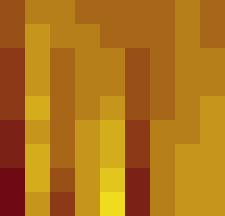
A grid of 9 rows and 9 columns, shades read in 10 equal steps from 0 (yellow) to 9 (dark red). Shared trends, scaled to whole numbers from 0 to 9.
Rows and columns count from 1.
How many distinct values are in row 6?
6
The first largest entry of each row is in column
1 1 1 1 1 1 1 1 1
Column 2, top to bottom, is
4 3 3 3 2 3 2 2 3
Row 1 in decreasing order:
6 5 5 5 5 5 4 4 4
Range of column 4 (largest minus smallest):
2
